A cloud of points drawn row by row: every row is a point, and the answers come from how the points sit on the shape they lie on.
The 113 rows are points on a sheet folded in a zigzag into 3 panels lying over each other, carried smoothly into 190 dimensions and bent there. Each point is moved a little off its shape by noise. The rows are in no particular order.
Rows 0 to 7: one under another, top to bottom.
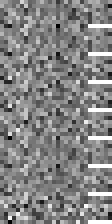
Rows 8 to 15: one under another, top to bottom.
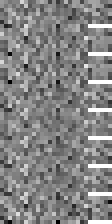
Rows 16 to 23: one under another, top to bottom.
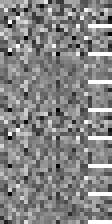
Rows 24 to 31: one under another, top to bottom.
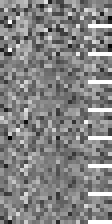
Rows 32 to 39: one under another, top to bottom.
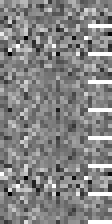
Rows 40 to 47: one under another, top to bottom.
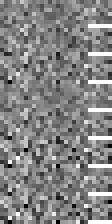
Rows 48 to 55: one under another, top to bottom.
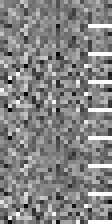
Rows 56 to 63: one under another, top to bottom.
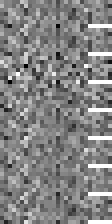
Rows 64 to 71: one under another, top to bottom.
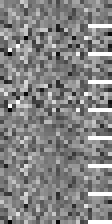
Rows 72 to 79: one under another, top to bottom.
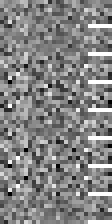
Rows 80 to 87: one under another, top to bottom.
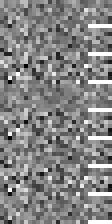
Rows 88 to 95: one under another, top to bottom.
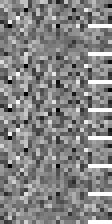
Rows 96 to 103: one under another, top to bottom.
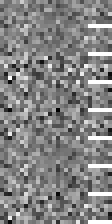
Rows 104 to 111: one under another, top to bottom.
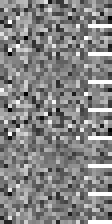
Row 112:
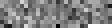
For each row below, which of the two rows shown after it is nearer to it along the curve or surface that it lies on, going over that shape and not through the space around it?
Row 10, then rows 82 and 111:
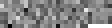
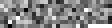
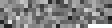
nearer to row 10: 82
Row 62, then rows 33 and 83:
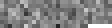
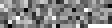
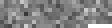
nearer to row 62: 83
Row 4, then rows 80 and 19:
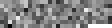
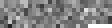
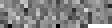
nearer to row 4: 19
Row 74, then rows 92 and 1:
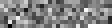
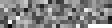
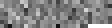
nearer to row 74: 92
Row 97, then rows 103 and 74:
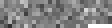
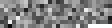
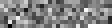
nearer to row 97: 74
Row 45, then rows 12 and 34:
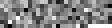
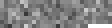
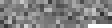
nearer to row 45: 34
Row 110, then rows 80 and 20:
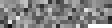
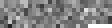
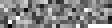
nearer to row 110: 20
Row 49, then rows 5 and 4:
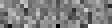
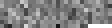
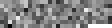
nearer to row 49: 5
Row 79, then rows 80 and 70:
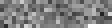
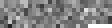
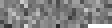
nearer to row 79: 70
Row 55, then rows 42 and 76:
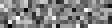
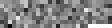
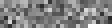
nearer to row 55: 42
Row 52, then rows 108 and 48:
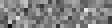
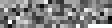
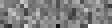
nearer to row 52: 108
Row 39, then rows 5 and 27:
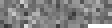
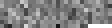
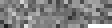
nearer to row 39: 5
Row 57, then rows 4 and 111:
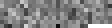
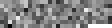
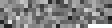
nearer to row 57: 4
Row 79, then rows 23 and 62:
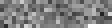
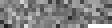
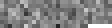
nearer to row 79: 23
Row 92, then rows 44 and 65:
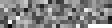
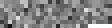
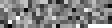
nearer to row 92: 44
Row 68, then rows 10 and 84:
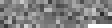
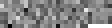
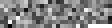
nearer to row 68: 84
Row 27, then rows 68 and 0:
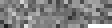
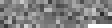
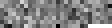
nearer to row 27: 0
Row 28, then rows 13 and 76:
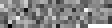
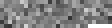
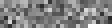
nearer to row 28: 76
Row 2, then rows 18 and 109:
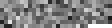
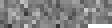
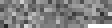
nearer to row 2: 109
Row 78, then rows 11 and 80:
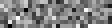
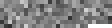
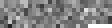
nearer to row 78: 11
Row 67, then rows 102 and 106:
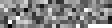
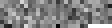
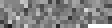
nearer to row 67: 106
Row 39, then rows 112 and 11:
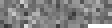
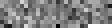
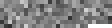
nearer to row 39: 11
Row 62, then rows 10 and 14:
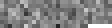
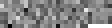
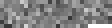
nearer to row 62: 10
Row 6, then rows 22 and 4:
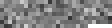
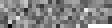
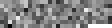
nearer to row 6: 4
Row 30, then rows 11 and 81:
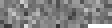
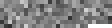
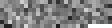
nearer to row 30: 11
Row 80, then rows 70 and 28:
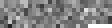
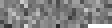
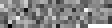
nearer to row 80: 28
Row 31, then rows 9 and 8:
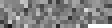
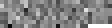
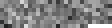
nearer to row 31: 8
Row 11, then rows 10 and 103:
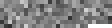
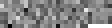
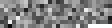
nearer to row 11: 103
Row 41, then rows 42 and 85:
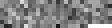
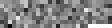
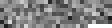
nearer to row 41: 85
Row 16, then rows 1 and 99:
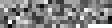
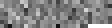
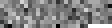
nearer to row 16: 1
